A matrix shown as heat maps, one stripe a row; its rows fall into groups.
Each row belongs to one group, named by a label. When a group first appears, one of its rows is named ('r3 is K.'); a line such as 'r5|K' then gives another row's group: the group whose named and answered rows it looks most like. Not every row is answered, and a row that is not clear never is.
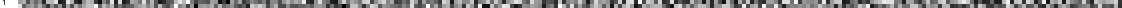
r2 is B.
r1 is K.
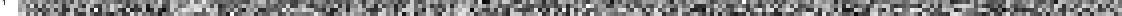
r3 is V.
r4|K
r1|B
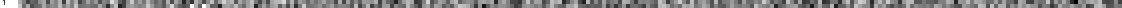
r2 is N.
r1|N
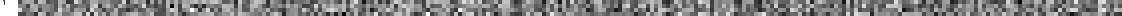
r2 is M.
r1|B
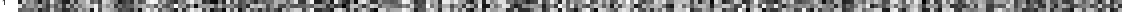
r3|V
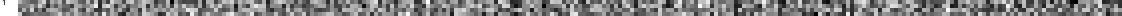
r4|N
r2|B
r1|N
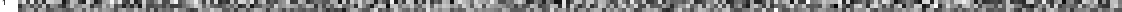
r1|K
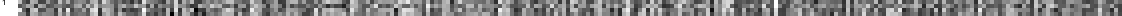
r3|M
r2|B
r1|M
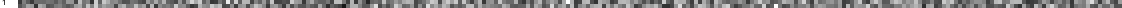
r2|B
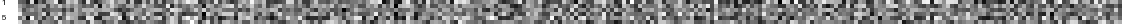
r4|N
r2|N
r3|B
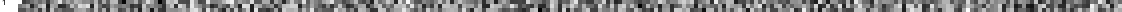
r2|V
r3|V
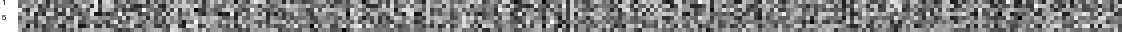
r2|V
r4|K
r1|B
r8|B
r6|N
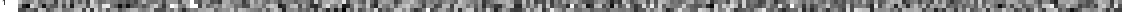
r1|M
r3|N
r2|M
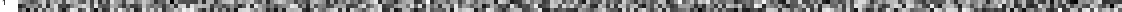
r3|K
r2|V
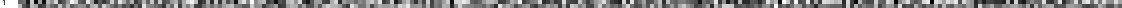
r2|M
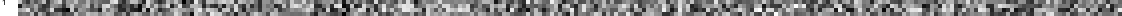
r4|B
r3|V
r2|V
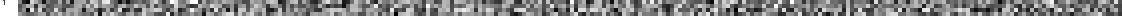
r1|M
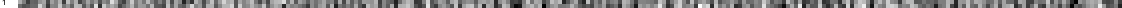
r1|N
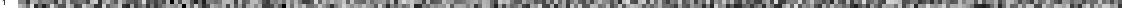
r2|K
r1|M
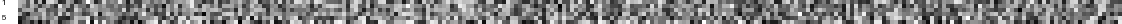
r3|B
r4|M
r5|V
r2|M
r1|K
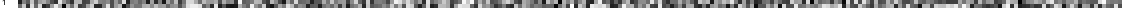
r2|K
